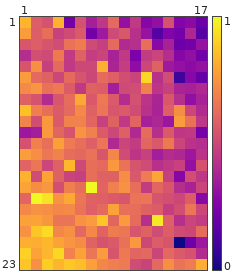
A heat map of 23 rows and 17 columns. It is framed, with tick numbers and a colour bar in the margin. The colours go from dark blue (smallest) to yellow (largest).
The grain is fine, like static. The values follow a bell shape. Values rise toward the bottom left. No regular stripes run through it.
